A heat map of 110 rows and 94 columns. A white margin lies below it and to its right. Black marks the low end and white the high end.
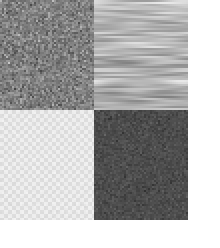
The table splits into 2 rows of 2 panels. Panel 1,1: middling, fine-grained. Panel 1,2: high, streaked across. Panel 2,1: very high, checkered, faint in contrast. Panel 2,2: low, fine-grained, faint in contrast.
